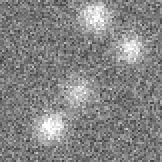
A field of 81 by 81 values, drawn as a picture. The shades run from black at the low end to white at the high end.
The halves do not mirror each other. There are four bumps. No row or column stands out.
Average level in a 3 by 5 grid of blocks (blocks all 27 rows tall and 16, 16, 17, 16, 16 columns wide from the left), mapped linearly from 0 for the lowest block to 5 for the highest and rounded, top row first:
00342 | 01311 | 05100
